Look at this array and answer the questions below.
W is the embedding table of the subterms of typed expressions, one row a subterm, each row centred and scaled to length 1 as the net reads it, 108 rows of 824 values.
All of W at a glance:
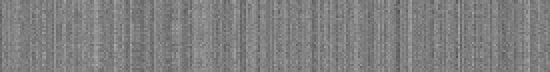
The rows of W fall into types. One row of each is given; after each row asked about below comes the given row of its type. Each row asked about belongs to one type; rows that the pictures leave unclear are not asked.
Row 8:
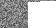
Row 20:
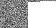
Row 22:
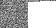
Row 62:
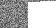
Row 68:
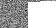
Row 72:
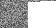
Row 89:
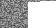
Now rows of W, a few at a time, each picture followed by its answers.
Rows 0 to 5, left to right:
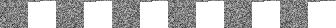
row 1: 62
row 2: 8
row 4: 8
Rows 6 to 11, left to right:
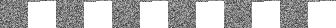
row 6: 89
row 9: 8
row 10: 62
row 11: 22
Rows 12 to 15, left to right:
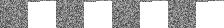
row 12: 20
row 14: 8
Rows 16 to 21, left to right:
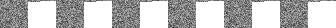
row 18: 89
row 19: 72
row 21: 72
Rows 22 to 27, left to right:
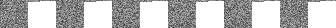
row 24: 89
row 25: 72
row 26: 72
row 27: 68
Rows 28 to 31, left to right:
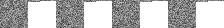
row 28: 72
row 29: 20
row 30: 72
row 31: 89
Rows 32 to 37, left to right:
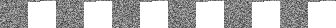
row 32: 68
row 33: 89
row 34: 68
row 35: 89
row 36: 62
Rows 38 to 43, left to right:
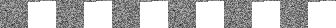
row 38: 8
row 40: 22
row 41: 8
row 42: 89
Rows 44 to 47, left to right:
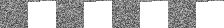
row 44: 8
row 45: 62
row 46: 22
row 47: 8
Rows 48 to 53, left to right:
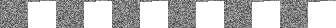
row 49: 8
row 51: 89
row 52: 22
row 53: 62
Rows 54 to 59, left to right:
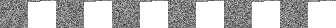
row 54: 72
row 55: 22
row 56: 8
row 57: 22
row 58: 89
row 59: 22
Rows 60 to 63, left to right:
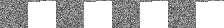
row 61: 72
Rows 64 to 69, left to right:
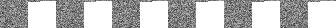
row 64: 20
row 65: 22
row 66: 68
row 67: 62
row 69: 8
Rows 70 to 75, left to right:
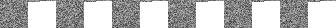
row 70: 22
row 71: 8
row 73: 62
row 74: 20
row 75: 68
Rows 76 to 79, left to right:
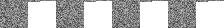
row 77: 72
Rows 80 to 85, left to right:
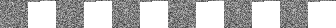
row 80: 68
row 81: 89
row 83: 62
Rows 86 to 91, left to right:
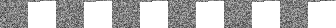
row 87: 22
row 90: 72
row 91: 89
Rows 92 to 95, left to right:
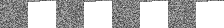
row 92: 22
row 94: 89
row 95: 22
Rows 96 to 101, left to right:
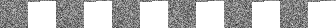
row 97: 72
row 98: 20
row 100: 8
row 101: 62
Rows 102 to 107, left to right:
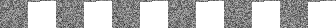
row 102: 72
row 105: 72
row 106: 89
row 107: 68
